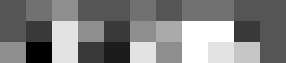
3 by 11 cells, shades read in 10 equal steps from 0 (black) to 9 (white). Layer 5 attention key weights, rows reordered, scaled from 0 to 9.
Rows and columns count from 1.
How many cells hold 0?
1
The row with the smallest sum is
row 1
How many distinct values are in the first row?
3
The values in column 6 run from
4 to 8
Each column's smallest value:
3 0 5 2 1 4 3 4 4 2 3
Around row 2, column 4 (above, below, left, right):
3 2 8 2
